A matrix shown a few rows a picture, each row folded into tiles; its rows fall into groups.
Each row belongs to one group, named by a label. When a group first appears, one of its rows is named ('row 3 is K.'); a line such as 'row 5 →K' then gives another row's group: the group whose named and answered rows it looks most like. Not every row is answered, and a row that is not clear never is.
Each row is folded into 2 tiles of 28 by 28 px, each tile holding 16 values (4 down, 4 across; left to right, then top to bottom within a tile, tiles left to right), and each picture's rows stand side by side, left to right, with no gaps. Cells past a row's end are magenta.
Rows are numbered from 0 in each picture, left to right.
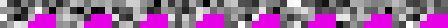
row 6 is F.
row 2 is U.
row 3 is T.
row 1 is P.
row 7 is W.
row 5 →U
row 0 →W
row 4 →W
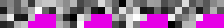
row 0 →W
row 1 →P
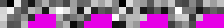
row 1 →P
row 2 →F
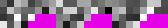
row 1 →W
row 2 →W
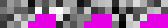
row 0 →T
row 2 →T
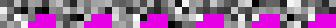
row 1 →W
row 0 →P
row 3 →F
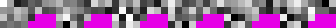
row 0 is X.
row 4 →U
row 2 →T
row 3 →X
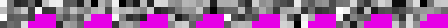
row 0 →X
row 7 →T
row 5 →P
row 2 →X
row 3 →U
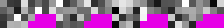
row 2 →U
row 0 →T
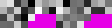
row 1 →P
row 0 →W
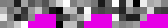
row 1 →U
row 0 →W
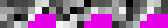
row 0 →W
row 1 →T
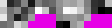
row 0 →W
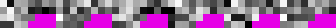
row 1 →X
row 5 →X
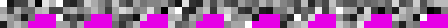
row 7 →F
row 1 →X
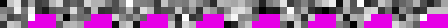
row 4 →F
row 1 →X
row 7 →T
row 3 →T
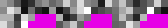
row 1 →U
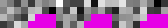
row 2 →U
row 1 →X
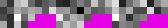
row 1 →P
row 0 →T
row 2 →X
